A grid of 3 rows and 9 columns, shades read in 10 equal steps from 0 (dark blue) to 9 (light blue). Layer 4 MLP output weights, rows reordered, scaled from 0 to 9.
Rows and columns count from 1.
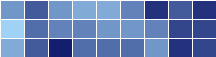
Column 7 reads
1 5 6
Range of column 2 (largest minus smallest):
1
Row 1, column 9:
1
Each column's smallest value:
6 3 0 4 4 4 1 1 1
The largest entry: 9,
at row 2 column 1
